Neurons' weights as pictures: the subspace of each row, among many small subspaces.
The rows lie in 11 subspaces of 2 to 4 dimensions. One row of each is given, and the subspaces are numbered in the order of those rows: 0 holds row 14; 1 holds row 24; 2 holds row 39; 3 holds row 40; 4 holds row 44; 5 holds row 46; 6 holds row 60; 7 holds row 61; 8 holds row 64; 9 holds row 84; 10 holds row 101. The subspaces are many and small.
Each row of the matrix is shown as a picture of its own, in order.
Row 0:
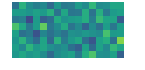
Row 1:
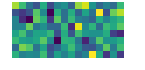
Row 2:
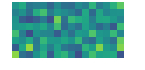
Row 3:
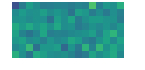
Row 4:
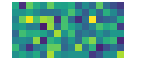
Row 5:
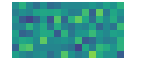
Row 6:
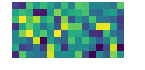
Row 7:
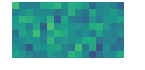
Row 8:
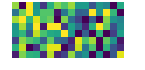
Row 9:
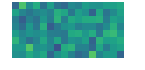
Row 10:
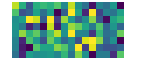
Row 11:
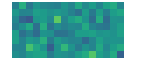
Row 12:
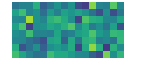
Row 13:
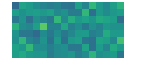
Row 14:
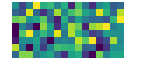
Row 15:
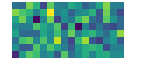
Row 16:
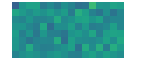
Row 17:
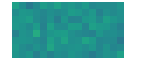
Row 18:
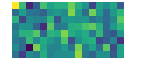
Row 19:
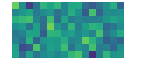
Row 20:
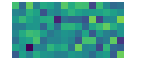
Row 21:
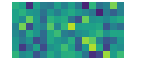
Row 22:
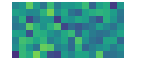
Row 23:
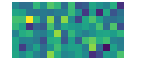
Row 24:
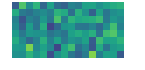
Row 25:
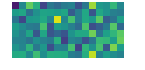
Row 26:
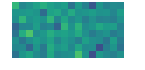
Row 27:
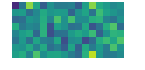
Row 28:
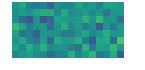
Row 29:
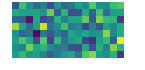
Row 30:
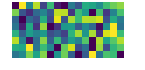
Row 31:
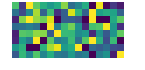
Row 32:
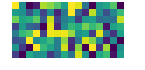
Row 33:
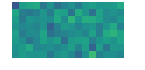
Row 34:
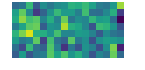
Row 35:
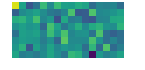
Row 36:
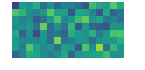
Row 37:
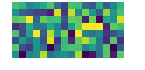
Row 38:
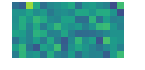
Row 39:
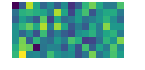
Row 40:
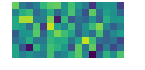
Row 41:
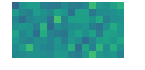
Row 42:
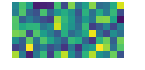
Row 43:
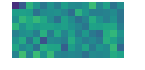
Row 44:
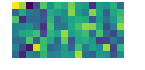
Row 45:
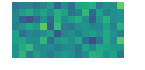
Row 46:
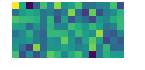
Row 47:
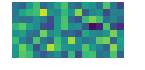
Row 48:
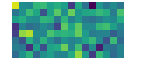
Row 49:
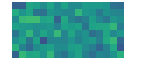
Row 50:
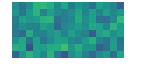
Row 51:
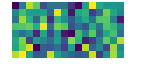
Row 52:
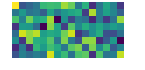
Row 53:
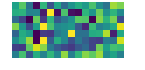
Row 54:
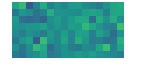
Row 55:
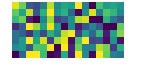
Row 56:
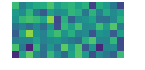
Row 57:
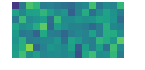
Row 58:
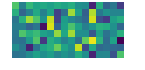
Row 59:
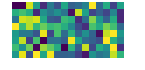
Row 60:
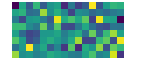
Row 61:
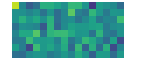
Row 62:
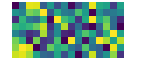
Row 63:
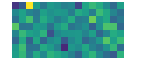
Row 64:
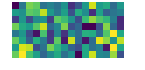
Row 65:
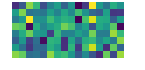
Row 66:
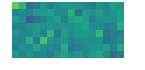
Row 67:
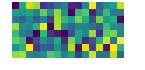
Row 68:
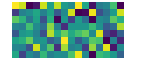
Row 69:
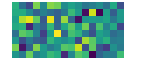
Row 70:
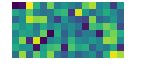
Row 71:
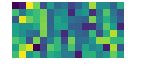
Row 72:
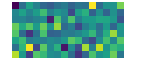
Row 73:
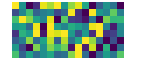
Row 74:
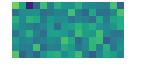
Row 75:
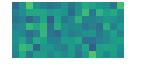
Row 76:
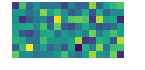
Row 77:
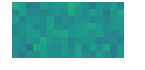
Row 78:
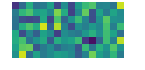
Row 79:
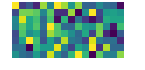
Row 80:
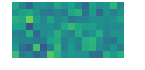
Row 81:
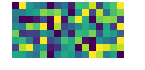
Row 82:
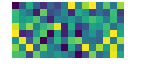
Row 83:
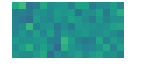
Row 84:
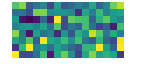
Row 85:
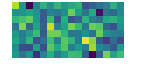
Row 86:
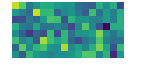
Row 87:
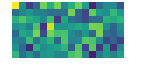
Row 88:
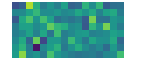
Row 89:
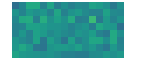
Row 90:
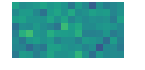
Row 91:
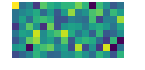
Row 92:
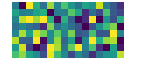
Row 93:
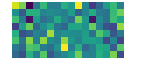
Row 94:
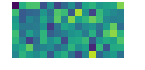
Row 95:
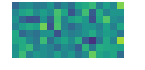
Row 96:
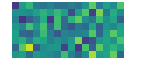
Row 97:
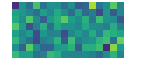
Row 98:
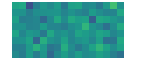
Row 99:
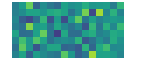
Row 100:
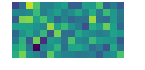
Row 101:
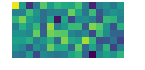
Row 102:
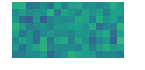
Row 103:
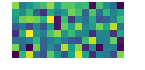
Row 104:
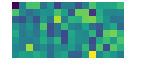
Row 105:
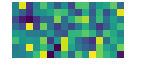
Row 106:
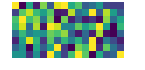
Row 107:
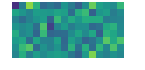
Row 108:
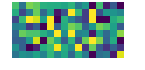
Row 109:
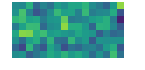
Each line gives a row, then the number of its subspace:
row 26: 0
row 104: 5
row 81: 7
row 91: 7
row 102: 8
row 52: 8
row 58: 2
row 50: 0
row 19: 3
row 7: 3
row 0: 8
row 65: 10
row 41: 3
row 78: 2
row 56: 9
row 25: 10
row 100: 2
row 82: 0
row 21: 10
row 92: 4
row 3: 9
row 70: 6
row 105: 5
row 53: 8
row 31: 2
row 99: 6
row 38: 5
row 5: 6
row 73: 3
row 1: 3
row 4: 7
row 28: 8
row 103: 9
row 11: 10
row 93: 10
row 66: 6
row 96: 6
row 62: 8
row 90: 0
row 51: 2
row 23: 7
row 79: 1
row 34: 0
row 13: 8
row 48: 0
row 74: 5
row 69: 6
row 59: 9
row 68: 5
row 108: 2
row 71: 4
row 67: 7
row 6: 0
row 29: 8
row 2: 9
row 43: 9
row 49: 9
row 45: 2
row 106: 1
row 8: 5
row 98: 7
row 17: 10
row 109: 0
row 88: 2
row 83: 5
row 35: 5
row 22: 5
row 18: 4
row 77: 4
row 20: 6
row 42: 0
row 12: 10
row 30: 1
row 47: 8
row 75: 7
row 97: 7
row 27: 10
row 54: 4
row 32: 7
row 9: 1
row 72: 9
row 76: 6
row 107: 3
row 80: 5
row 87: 3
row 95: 2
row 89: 8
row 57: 4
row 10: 2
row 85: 10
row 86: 0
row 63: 10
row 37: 8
